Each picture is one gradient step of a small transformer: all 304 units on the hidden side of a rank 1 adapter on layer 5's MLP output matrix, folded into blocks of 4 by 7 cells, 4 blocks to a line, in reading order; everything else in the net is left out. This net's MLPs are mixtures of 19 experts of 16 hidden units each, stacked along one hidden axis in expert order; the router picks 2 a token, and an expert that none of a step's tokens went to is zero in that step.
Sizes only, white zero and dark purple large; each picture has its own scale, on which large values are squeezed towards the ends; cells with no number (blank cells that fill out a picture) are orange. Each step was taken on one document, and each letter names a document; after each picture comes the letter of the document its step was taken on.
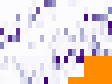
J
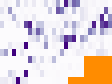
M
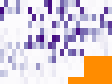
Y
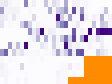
M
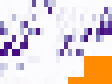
M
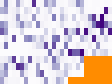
J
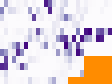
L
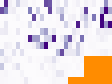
L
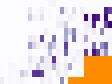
J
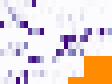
M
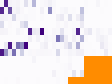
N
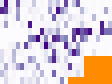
Y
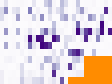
Y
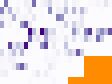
N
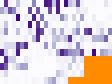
L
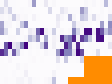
N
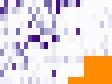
Y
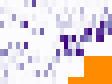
M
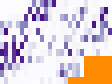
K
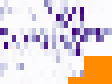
N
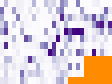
J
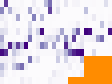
L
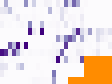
N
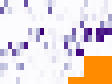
N
